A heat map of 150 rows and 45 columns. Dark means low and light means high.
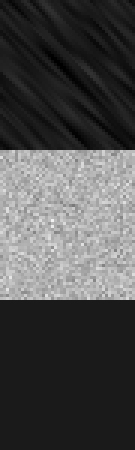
The table splits into 3 rows of 1 panel. Panel 1,1: very low, slanting down to the right, faint in contrast. Panel 2,1: high, fine-grained. Panel 3,1: very low, flat.
